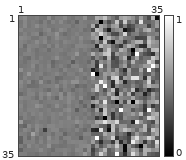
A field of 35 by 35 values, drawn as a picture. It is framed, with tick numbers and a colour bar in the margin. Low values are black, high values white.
Seam: vertical, 50% of the way across, the left part calmer. Grain: fine. Slope: none. Histogram: heavy tails on both sides.
